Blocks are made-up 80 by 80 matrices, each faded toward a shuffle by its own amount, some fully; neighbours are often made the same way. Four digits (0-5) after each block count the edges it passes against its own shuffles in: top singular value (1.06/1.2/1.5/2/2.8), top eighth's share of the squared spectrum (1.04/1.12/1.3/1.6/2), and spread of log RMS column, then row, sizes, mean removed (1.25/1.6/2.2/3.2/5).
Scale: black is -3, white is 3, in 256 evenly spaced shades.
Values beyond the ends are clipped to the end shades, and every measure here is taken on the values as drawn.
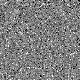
3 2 0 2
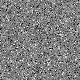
2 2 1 0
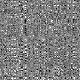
4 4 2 2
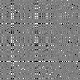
5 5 3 3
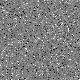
0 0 0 0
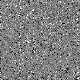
1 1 2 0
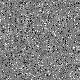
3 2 0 0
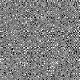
4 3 2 2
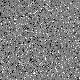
1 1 0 0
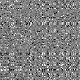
5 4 3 3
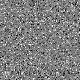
3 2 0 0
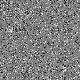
3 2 0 1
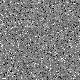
2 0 0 0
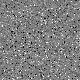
0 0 0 0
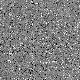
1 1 1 1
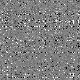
2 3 2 3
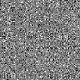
4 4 2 2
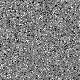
2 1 0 0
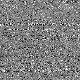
1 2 0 3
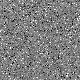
0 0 0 0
